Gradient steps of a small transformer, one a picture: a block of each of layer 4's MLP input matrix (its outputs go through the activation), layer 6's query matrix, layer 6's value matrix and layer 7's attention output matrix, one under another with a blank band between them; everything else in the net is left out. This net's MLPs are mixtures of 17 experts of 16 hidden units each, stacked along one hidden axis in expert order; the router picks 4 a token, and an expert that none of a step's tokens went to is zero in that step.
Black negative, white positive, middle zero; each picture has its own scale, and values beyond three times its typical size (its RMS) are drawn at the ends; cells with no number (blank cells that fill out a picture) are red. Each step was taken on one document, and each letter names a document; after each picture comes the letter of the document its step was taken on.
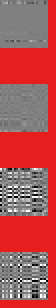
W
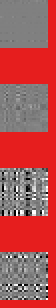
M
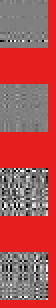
M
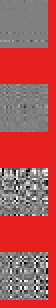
M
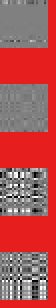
W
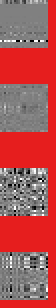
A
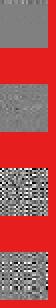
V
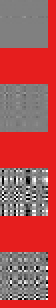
M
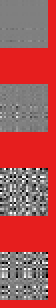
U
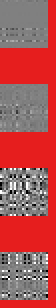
U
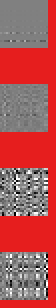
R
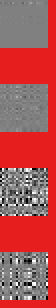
V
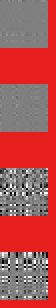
U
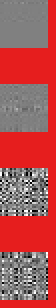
V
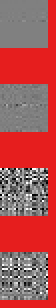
V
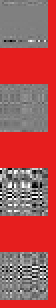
W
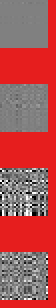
V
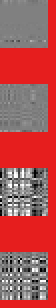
W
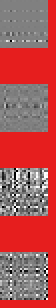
R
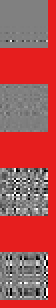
R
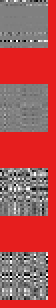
A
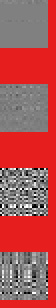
V
